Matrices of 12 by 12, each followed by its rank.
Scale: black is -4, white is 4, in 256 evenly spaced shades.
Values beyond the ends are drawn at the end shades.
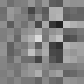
two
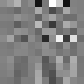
two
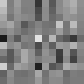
two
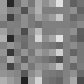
two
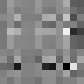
two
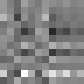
two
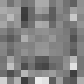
two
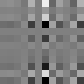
one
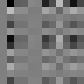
one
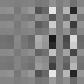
one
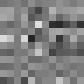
two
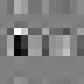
one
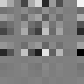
one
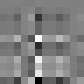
one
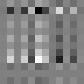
one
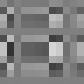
one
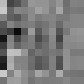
two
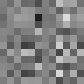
two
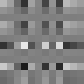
one
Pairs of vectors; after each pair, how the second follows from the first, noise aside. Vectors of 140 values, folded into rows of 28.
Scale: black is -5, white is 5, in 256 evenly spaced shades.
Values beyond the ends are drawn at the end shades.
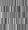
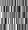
scaled up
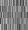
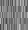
negated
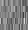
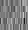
negated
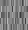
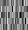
scaled up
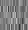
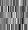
scaled up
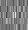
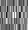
scaled up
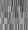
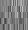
negated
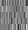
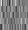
reversed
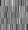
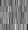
reversed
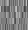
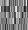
scaled up
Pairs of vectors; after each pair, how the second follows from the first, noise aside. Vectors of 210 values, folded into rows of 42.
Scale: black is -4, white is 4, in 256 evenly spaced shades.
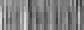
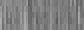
shrunk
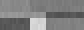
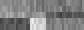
copied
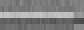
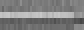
copied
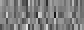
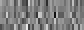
copied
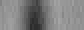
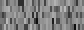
shuffled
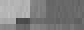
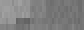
shrunk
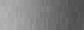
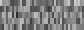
shuffled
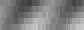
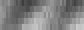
copied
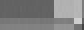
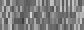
shuffled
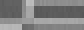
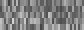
shuffled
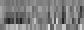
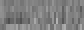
shrunk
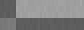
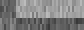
copied
